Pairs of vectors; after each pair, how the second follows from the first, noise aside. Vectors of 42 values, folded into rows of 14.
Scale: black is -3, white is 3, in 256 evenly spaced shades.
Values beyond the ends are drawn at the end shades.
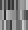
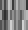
sign-scrambled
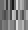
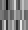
shuffled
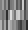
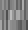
shrunk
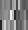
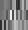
sign-scrambled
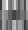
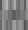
shrunk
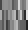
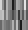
shuffled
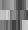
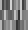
shuffled
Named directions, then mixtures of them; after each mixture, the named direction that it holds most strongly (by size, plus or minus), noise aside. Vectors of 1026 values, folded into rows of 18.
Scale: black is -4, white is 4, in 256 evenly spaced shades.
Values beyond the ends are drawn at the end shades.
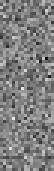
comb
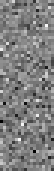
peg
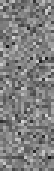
comb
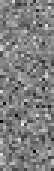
peg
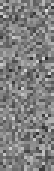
comb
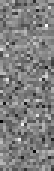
peg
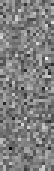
comb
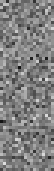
comb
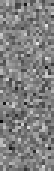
peg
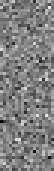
peg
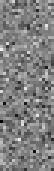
peg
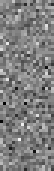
peg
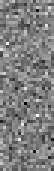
peg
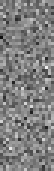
comb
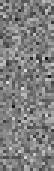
comb
